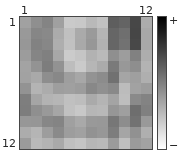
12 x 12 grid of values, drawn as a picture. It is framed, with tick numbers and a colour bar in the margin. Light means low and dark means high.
The top middle is the ninth with the lowest average. The top right is the ninth with the highest average. An odd patch, higher than its surroundings, sits in the top right. Rings spread out from the top middle.
